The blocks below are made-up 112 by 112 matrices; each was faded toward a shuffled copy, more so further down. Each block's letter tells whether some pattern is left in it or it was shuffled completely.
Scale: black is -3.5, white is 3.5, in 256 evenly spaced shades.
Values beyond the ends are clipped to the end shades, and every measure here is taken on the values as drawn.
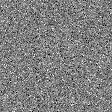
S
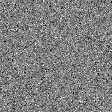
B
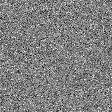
S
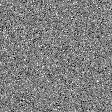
S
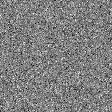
B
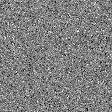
B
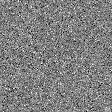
S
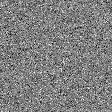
B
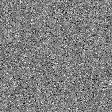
B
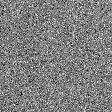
S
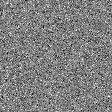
S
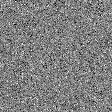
S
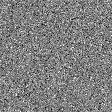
S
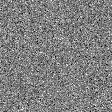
B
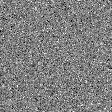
S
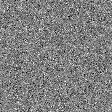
S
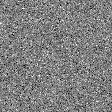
B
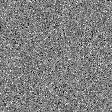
B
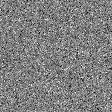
S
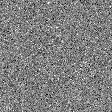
B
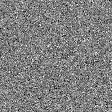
B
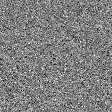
B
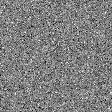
S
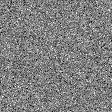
S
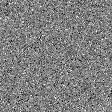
S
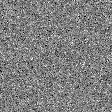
S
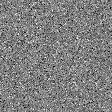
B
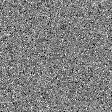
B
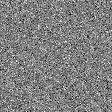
B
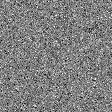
S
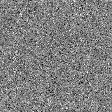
B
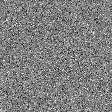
S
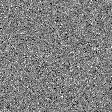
S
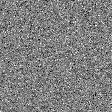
S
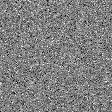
B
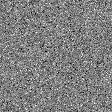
S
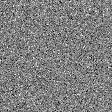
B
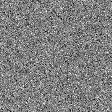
S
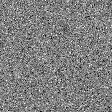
S
